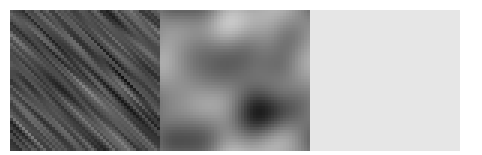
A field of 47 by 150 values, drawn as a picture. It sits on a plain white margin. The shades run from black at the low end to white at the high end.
It is made of 1 by 3 panels. Panel 1,1: low, slanting down to the right. Panel 1,2: middling, smooth, strong in contrast. Panel 1,3: very high, flat.
